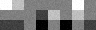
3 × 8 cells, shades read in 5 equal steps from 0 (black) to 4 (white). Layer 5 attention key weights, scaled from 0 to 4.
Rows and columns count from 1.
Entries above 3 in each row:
2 0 0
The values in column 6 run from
0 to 2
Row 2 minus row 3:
1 1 0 1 1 2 1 1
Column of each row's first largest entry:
1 5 3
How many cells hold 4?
2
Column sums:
7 6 6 3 7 4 9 5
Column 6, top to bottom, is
2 2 0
